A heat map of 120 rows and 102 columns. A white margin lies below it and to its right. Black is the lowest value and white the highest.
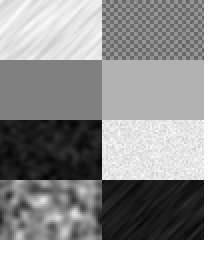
It is made of 4 by 2 panels. Panel 1,1: very high, slanting up to the right, faint in contrast. Panel 1,2: middling, checkered. Panel 2,1: middling, flat. Panel 2,2: high, flat. Panel 3,1: very low, blotchy, faint in contrast. Panel 3,2: very high, fine-grained, faint in contrast. Panel 4,1: middling, blotchy, strong in contrast. Panel 4,2: very low, slanting up to the right, faint in contrast.
